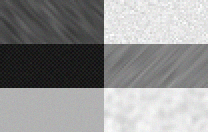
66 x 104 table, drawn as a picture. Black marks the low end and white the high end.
It is made of 3 by 2 panels. Panel 1,1: low, slanting down to the right, faint in contrast. Panel 1,2: very high, fine-grained, faint in contrast. Panel 2,1: very low, checkered, faint in contrast. Panel 2,2: middling, slanting up to the right, faint in contrast. Panel 3,1: high, flat. Panel 3,2: very high, blotchy, faint in contrast.
